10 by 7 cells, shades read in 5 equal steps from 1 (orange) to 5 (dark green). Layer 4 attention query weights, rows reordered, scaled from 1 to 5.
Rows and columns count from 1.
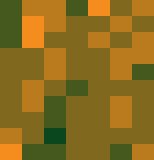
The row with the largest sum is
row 9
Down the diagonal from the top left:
4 1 3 3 3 3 3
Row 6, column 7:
3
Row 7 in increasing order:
2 2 3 3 3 3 4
